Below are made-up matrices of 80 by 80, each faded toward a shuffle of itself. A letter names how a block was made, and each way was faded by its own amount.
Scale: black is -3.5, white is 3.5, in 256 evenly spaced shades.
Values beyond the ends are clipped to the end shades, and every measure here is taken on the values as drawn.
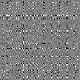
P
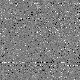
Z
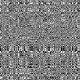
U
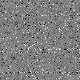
Z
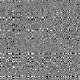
P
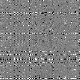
P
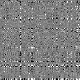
P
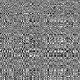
U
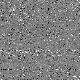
Z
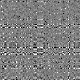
P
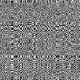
U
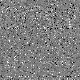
Z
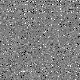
Z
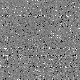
Z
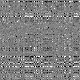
P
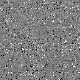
Z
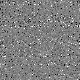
Z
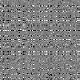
P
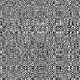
U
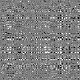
P
